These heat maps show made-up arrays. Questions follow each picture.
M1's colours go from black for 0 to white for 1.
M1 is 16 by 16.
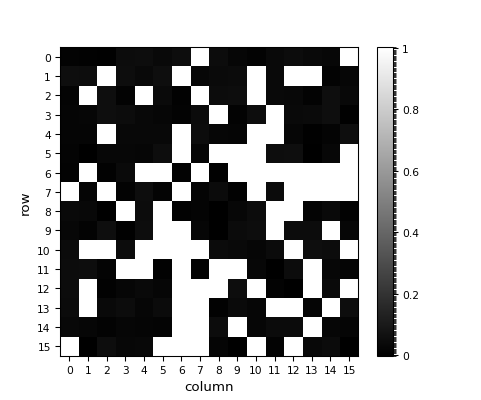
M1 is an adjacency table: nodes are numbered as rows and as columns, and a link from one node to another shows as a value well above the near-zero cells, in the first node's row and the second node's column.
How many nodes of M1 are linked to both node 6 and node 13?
5
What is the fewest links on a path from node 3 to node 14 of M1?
3
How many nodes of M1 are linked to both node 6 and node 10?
6
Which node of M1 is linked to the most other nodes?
node 6
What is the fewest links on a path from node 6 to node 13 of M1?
1
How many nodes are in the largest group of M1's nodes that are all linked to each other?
5
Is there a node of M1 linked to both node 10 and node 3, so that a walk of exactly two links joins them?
no
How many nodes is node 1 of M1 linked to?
5
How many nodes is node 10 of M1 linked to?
8
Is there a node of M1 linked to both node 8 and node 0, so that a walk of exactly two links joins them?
no
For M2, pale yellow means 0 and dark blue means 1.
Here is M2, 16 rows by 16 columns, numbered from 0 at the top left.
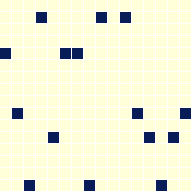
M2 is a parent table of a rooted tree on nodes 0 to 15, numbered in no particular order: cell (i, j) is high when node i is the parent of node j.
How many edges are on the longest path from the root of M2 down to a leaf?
3
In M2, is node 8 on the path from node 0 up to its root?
no
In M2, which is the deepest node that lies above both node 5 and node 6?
4
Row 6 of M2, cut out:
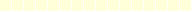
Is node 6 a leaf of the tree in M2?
yes
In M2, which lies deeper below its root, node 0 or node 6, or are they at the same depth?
the same depth
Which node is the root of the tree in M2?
9
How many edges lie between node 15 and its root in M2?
1
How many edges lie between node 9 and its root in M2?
0
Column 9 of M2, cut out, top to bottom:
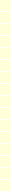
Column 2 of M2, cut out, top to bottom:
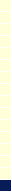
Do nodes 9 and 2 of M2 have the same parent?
no
